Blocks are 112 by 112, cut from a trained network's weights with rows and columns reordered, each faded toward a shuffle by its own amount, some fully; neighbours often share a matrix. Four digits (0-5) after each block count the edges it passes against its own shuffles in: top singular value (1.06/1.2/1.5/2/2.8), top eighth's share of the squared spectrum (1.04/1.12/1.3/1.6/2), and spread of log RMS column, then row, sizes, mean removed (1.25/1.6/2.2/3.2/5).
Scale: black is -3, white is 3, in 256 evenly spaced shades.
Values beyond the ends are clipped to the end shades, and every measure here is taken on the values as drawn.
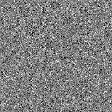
3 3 2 1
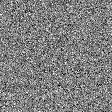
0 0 0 0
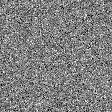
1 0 0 0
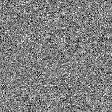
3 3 1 1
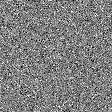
0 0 0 0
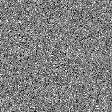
2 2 1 0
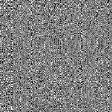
4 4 4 2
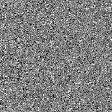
3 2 2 0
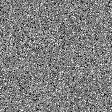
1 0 0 0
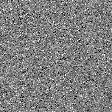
2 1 1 0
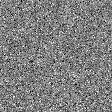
0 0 0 0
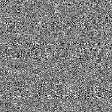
3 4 2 3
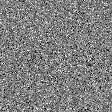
1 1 0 1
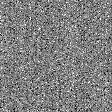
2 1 0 0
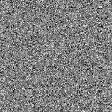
3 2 1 1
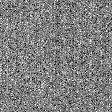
2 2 0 1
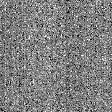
3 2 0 2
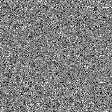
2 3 0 3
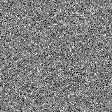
2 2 0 1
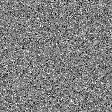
2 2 0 0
